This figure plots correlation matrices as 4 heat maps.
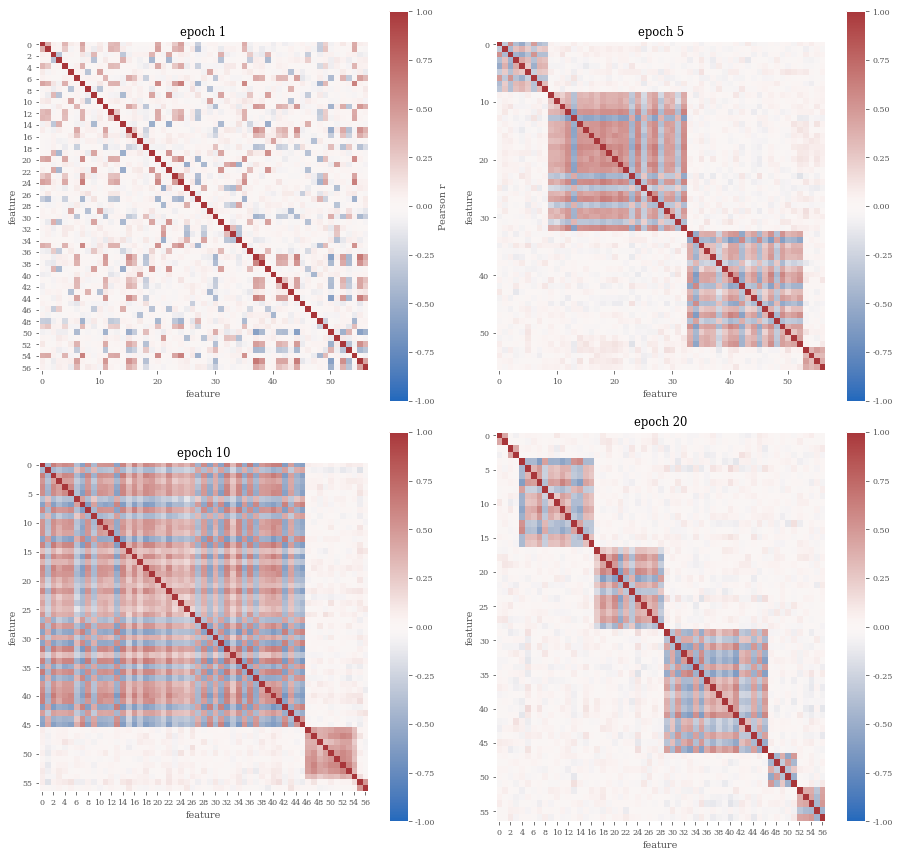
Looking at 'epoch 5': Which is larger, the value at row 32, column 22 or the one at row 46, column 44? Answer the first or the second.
the first
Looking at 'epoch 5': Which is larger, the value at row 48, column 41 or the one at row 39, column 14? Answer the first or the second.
the second
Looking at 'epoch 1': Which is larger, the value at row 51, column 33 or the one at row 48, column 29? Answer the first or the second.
the first
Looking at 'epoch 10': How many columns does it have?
57
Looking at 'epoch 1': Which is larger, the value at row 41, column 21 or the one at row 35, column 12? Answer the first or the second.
the second
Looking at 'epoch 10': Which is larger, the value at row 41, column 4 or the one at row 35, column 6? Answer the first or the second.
the first
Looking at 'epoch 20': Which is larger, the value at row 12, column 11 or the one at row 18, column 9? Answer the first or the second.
the first
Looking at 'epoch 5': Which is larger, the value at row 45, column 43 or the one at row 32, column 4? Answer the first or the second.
the second
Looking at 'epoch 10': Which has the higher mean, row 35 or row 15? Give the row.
15
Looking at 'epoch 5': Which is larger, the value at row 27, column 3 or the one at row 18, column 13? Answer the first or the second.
the first
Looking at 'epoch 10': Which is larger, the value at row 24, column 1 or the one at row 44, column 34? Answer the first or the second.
the first
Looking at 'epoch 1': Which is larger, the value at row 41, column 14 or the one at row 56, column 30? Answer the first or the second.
the first
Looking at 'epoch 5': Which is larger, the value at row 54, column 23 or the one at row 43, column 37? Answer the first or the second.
the second
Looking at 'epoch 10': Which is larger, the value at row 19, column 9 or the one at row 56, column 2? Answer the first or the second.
the second
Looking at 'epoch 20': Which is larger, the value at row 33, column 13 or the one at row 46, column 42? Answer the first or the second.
the first
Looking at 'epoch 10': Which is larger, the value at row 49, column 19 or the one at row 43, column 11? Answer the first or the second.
the second
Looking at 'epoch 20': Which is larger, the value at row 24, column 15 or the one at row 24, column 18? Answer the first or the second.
the second
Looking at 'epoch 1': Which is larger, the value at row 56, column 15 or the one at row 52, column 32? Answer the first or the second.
the first
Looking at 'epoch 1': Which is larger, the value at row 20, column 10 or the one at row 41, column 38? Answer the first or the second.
the second
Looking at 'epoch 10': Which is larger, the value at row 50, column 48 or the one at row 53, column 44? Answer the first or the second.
the first
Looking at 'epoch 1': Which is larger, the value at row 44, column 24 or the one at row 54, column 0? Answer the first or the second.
the second
